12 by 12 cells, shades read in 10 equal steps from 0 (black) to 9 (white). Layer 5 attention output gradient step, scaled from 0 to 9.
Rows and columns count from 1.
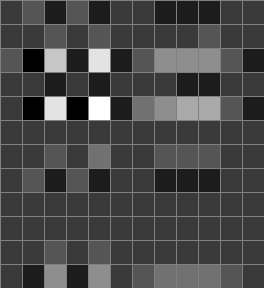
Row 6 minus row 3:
-1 2 -5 1 -6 1 -1 -3 -3 -3 -1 1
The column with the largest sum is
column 5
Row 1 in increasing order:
1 1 1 1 1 2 2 2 2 2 3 3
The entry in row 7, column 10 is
3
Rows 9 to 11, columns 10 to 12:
2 2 2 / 2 2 2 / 2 2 2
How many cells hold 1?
21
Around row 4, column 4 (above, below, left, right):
1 0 1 1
